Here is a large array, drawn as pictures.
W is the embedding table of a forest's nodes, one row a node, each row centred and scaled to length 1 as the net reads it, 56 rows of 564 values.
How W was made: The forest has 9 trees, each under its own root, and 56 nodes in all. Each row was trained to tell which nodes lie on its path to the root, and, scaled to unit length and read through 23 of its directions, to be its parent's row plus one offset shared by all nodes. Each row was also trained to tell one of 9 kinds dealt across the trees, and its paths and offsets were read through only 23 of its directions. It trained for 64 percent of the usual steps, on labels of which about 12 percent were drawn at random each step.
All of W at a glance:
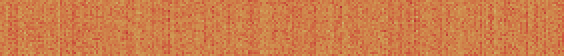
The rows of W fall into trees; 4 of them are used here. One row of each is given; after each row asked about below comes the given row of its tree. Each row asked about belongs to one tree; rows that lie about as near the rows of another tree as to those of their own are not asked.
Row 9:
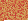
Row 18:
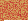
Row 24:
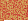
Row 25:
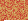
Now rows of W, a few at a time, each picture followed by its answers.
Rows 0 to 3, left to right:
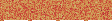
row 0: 18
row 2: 18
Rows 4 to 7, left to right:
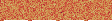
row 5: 24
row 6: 9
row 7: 25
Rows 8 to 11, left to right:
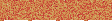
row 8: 24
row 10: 24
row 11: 9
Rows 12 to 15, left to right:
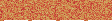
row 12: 9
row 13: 24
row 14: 9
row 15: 18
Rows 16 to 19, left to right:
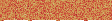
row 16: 9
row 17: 24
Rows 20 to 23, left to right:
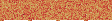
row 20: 24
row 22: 9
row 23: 9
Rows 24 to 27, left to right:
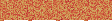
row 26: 9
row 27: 25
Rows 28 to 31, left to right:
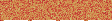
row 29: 24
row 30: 25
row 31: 9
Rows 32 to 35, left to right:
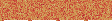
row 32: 24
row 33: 25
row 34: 24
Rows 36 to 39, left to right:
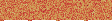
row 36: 25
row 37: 9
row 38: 18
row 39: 24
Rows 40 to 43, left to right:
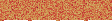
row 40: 9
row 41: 24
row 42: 24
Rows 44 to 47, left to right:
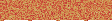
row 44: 9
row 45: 25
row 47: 25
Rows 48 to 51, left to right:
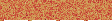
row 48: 24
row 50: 25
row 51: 24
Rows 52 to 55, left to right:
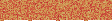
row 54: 24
